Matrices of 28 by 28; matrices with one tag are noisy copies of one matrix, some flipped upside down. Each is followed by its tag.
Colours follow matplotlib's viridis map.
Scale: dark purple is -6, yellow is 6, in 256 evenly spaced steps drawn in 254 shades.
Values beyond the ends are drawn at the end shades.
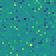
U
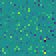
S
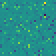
S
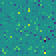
S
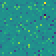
S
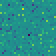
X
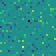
X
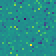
U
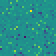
U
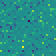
X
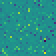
S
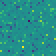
X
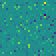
S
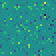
S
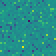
X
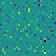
S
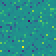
X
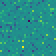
X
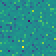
X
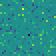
X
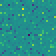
X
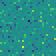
X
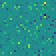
S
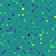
X
